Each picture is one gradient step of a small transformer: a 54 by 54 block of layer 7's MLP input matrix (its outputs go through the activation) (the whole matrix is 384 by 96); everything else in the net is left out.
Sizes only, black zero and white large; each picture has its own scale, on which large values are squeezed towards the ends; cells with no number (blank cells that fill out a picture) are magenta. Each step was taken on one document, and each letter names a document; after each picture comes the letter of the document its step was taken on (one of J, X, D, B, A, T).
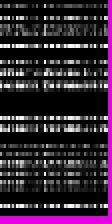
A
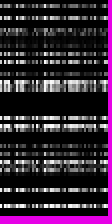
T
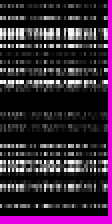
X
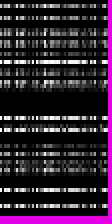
T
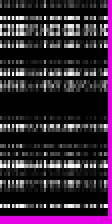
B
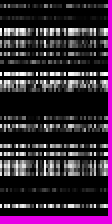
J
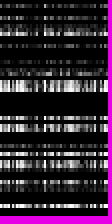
A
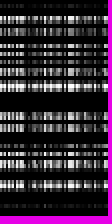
X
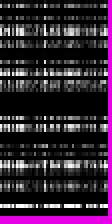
A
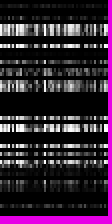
A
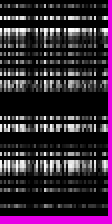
J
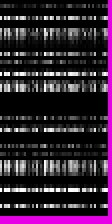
J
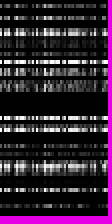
T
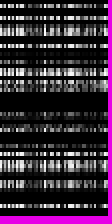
B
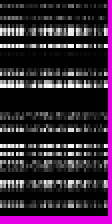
X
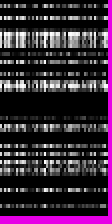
J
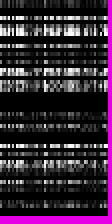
A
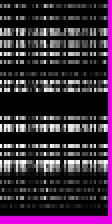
J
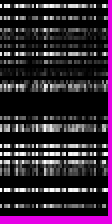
T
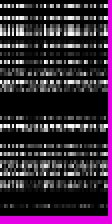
B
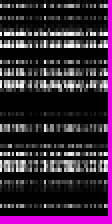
B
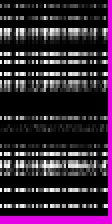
T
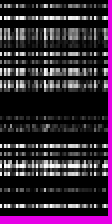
T
